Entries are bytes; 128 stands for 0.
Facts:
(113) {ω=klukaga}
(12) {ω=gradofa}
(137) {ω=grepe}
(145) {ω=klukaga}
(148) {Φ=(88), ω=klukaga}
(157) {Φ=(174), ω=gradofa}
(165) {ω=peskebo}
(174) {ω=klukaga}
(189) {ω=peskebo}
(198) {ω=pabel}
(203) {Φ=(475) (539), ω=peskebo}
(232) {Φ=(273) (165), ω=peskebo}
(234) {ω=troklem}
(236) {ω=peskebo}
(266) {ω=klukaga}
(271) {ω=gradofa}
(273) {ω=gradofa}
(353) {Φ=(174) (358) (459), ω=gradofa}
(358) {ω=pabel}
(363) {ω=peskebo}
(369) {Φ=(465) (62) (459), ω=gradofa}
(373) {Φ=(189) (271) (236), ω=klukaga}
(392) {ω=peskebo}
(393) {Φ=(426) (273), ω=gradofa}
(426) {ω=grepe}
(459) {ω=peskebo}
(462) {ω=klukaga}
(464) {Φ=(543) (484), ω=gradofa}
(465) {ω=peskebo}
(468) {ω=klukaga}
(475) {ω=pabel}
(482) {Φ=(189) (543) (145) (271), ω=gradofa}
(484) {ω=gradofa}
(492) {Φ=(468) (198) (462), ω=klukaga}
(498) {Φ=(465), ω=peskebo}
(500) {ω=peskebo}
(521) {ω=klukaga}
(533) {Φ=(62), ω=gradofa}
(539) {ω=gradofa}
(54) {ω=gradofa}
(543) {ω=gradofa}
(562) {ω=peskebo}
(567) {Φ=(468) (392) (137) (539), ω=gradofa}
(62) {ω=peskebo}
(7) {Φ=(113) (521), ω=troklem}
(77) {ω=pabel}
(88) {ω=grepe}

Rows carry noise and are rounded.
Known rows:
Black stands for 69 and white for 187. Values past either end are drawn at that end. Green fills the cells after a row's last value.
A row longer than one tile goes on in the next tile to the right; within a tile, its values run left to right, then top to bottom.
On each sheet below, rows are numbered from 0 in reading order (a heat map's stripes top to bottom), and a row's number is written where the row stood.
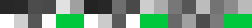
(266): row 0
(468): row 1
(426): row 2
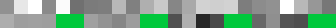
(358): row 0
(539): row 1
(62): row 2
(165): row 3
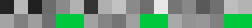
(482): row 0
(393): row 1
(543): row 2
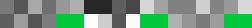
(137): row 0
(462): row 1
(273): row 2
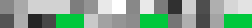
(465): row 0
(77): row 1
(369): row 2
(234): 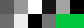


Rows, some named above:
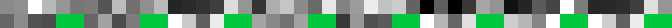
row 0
(165)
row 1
(426)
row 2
(145)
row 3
(393)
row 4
(459)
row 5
(373)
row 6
(174)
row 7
(145)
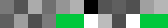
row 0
(137)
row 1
(492)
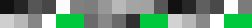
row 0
(174)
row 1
(189)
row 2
(174)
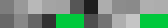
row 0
(189)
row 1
(157)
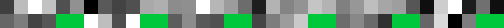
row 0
(232)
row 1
(148)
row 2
(392)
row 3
(353)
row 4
(189)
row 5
(7)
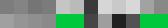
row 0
(484)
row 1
(498)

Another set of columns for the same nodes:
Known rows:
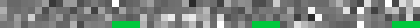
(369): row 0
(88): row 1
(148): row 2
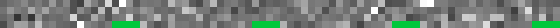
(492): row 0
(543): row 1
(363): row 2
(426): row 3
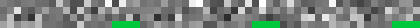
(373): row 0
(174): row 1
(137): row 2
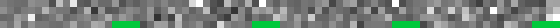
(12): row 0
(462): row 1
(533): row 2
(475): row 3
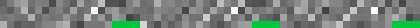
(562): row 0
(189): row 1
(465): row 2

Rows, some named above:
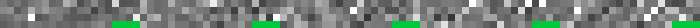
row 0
(539)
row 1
(273)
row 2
(358)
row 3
(145)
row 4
(232)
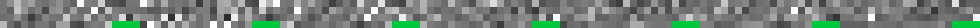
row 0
(165)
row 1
(7)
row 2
(232)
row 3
(273)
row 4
(567)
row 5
(498)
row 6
(539)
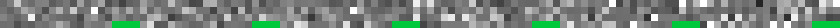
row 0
(392)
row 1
(393)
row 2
(77)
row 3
(137)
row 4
(234)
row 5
(7)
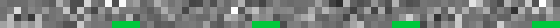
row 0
(373)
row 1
(203)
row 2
(567)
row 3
(468)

